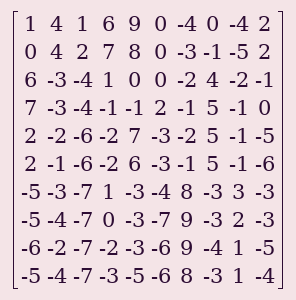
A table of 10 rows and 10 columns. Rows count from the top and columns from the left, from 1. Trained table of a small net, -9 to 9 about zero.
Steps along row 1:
up down up up down down up down up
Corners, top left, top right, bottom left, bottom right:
1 2 -5 -4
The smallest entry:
-7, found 5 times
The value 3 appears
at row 7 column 9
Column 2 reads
4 4 -3 -3 -2 -1 -3 -4 -2 -4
